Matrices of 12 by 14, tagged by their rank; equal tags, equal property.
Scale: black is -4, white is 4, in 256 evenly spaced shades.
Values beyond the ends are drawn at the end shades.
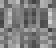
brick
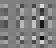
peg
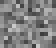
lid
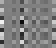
peg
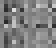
brick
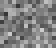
lid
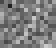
lid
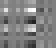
peg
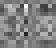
brick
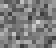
lid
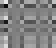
peg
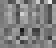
brick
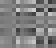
peg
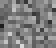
lid
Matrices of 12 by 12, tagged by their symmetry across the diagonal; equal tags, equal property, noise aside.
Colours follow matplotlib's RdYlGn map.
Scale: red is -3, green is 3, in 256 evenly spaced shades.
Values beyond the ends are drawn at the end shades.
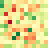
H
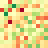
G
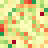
G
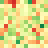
H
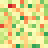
H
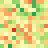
H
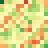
G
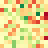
H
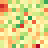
H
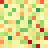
G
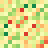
G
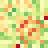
G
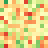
H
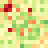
G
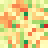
G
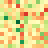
H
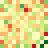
G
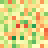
H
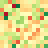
G
